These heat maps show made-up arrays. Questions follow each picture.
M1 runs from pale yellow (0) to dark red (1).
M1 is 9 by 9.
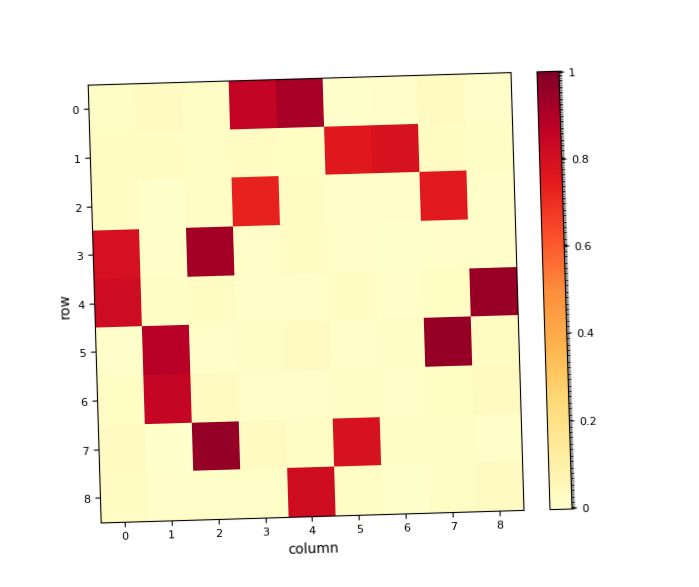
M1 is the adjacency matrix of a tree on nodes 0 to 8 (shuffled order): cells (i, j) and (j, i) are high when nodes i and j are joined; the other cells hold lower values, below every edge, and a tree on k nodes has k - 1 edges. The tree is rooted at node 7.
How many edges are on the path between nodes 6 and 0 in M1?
6
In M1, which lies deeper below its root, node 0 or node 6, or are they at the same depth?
the same depth
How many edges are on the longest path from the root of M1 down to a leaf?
5
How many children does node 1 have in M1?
1
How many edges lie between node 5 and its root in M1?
1
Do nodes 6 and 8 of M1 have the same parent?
no
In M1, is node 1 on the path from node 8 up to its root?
no
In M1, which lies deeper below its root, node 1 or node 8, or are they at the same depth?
node 8
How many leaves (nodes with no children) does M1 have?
2
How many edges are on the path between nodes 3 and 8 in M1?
3
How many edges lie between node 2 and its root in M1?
1
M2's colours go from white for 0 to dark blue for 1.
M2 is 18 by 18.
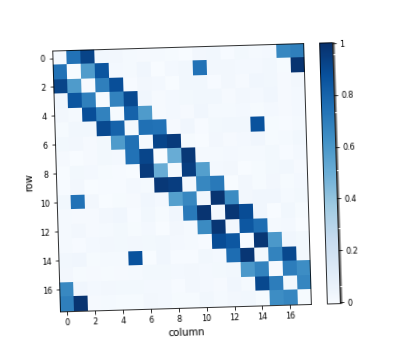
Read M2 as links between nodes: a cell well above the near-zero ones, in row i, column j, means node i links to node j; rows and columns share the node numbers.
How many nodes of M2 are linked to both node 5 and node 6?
2
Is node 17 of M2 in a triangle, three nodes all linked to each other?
yes
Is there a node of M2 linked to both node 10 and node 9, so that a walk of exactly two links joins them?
yes
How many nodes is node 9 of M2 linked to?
4
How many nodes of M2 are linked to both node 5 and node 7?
1
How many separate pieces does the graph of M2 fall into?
1
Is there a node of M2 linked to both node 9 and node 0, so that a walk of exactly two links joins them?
no
